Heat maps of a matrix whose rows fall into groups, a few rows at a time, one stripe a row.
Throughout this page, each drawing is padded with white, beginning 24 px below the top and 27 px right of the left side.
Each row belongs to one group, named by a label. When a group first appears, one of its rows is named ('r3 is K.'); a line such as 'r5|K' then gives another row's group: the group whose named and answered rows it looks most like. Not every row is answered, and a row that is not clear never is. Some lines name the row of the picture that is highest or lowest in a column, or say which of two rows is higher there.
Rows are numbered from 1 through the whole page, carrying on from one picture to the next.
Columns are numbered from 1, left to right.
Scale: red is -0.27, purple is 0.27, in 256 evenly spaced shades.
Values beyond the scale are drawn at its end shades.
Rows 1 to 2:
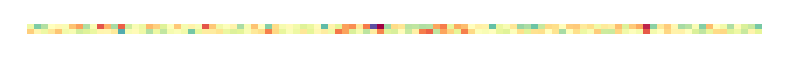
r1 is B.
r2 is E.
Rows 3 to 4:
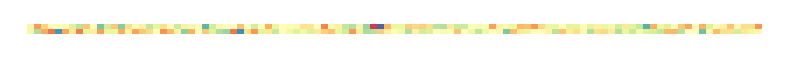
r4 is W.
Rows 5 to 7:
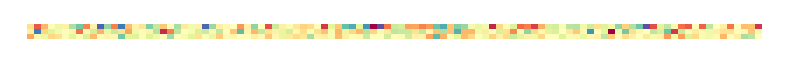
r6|W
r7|E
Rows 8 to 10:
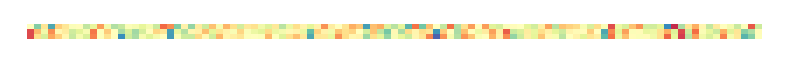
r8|W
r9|E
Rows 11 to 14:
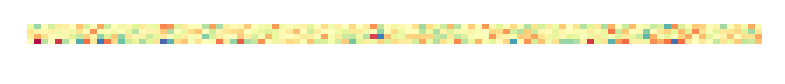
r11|W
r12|E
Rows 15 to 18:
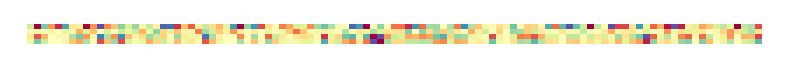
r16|E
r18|B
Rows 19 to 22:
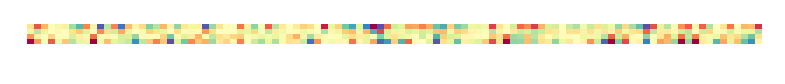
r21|E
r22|E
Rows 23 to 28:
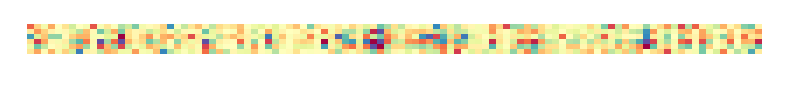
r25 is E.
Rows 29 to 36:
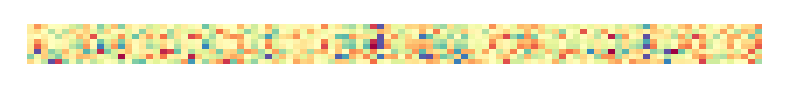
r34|W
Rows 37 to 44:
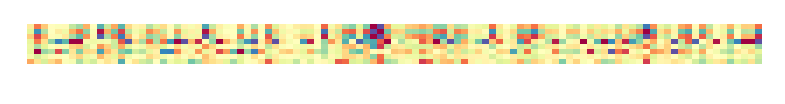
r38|B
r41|B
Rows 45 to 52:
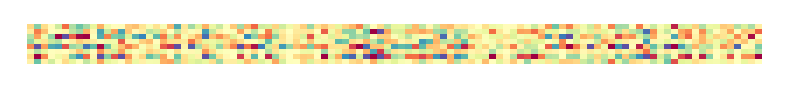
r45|W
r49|W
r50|B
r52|W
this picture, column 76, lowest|47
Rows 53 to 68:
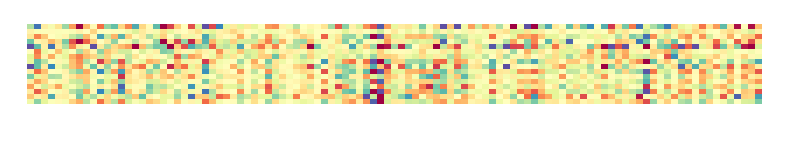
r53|W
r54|E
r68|B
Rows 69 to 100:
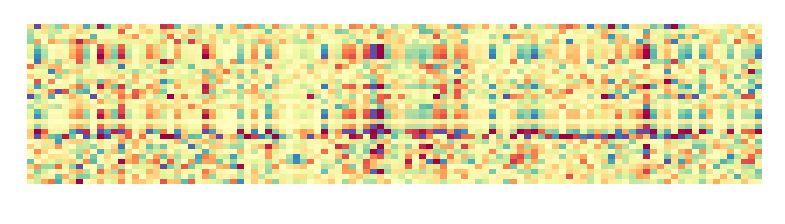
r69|W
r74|B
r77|E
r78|W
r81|B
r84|B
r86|B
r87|B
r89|B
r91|W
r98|B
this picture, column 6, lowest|91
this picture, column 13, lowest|90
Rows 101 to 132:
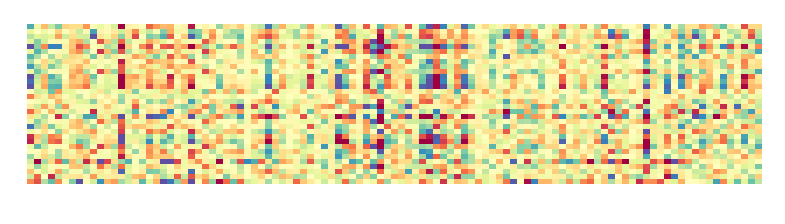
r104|B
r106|B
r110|B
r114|W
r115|E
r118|E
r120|B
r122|E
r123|E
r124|E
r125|B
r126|E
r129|B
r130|E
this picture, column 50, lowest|114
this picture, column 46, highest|105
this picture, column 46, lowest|124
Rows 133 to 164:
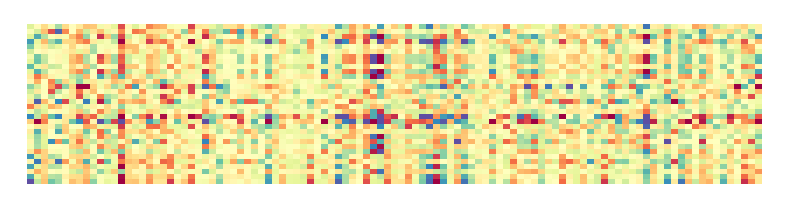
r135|B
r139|B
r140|B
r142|B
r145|W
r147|W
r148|W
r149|E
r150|B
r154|W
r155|B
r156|W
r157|B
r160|W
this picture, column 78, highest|145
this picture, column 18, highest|152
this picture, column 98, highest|152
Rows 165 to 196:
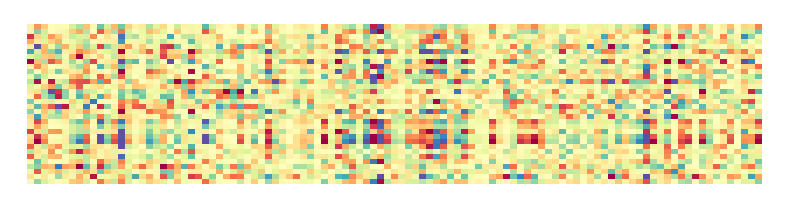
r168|E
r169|W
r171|W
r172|E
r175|B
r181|W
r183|W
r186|E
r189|E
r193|W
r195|E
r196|B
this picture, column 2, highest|169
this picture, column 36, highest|176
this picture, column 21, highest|172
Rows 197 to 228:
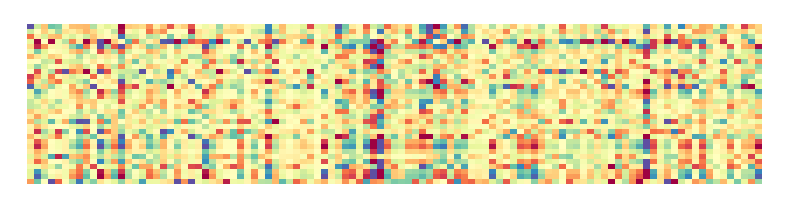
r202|B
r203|E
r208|E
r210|B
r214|E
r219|E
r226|B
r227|B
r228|W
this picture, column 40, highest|200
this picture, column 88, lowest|228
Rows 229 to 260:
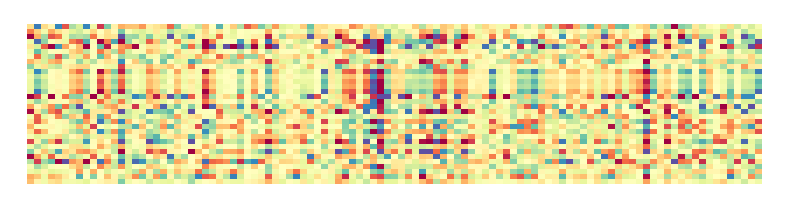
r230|E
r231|E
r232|B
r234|B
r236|E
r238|B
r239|B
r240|B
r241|B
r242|B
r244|B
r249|E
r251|E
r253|B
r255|E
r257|B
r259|E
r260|E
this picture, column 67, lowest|243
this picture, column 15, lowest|233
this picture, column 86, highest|229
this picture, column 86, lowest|243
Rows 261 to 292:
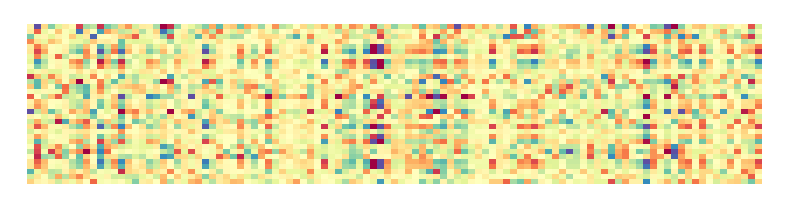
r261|W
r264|E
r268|B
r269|B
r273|W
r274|W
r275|E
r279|E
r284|B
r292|E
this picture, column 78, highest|286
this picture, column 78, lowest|273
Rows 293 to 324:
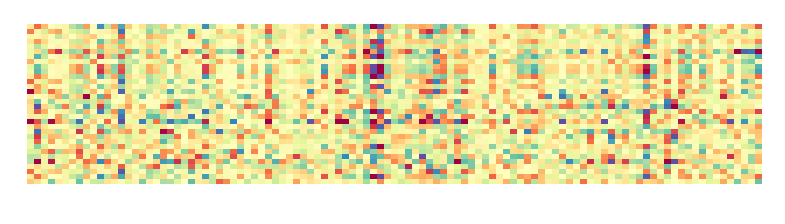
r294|E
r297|B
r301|B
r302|B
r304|E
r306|E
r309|W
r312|E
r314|W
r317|B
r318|W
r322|E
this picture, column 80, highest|298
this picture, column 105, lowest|298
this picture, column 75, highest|307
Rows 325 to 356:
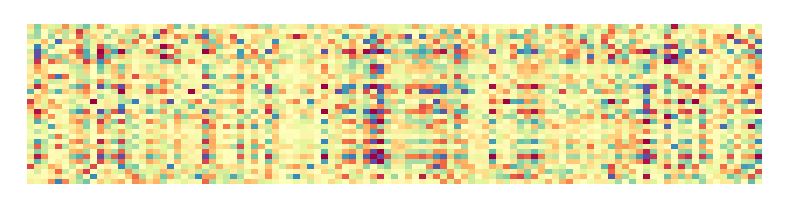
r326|W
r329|W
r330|B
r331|W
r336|W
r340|E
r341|E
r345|W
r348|B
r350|B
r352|B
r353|E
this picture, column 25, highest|355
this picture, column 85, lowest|330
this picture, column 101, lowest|327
